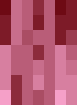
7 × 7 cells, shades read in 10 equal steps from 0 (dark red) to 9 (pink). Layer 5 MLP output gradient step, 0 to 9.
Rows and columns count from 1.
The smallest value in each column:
0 2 4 1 5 0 1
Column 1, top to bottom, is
0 1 1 7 7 7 9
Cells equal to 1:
7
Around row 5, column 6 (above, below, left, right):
7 7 5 6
